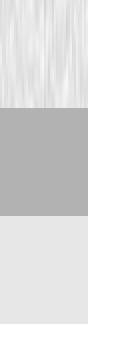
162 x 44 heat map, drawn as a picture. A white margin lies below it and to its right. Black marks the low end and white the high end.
It is made of 3 by 1 panels. Panel 1,1: very high, streaked downward, faint in contrast. Panel 2,1: high, flat. Panel 3,1: very high, flat.
